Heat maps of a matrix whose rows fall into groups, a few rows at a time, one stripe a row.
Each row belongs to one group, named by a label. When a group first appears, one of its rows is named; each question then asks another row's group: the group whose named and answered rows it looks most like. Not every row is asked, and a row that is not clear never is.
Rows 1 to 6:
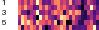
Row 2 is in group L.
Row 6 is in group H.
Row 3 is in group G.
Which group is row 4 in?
L
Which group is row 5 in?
L
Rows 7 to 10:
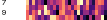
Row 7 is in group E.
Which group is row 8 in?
G
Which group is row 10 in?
L
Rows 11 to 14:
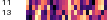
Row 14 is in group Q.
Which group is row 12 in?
H
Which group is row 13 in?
Q
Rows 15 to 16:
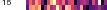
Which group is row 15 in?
L
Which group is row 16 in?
L
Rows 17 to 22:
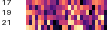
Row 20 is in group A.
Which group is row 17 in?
H
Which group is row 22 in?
E
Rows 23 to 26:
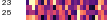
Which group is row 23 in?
L
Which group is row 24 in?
E
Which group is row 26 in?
E
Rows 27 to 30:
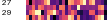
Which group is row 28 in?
A
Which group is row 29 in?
L
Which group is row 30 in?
H
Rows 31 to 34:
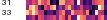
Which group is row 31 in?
H
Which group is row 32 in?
L
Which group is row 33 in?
E
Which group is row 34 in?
A
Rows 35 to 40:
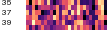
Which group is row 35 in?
H
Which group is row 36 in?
A
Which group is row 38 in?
L
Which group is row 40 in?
G
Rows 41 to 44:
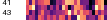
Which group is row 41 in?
H
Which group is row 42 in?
E
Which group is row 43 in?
G
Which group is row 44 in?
A
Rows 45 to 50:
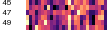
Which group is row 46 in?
Q
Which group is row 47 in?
A
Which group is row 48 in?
G
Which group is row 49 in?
G
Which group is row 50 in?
Q
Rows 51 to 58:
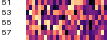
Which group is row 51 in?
E
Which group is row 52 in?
H
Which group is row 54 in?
Q
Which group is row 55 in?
H
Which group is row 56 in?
L
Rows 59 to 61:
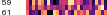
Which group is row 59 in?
H
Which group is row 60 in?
A
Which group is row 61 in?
G
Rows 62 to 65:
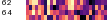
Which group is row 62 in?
L
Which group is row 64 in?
L
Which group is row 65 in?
G
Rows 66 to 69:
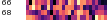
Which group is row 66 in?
Q
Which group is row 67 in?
L
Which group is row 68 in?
G
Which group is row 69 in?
E
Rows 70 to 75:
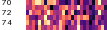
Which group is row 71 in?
H
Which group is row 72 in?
L
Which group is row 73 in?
G
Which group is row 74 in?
H
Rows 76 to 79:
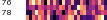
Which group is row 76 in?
L
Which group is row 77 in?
A
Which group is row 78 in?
Q
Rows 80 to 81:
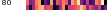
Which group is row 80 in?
E
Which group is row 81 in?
Q
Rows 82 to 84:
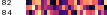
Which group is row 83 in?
E
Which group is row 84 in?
Q
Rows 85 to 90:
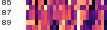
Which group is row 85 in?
A
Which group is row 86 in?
G
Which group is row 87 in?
A
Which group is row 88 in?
A
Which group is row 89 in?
E
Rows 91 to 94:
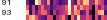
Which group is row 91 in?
Q
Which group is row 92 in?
G
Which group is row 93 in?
G
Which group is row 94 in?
E
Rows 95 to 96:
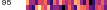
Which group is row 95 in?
G
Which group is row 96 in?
Q
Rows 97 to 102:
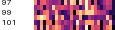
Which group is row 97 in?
E
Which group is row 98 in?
A
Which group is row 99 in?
Q
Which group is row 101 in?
A
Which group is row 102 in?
A
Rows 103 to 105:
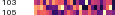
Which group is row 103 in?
A
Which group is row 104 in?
L
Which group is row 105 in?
E
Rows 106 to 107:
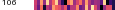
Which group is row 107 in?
A
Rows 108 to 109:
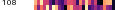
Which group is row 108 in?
E
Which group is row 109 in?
H
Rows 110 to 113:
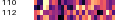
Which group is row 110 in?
Q
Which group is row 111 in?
Q
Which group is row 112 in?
E
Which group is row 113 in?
Q
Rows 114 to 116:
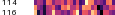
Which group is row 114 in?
A
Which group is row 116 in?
G
